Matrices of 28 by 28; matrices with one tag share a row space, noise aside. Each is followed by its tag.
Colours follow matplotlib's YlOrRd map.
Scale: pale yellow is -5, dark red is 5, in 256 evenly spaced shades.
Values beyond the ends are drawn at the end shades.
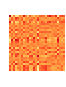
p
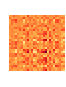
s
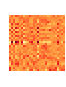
p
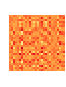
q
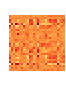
p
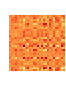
s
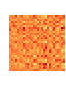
s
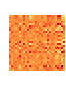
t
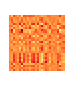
q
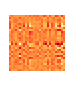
t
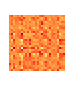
q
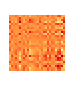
t
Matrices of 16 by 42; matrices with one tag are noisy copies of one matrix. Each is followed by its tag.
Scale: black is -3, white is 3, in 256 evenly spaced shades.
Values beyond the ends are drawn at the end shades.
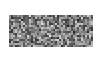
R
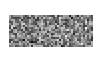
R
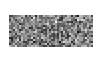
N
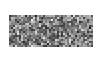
N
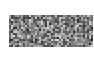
R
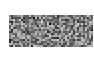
R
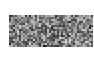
N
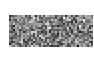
N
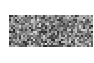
N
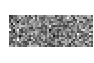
N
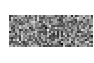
N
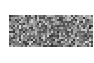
N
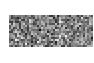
R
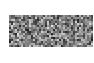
R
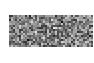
N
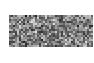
N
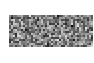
R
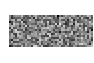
R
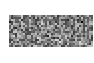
R
